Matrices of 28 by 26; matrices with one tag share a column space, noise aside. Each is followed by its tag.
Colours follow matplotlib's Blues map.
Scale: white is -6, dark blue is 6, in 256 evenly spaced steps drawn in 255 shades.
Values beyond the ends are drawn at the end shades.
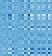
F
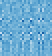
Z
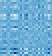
F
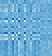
Z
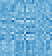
Z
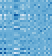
F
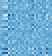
F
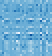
Z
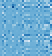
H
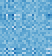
F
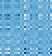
F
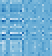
Z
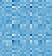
H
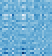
F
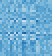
Z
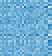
H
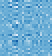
H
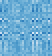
Z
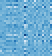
H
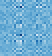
H
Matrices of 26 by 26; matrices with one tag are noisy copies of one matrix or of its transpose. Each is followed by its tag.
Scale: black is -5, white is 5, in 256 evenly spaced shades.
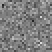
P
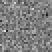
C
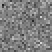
P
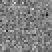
C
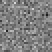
C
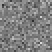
P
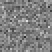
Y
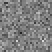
P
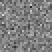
C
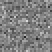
Y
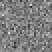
C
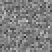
Y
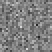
Y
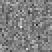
Y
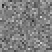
P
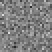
C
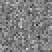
Y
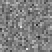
Y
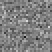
Y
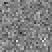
P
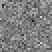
P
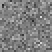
P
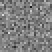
C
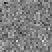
P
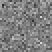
P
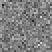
P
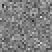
P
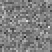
Y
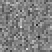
Y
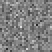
Y
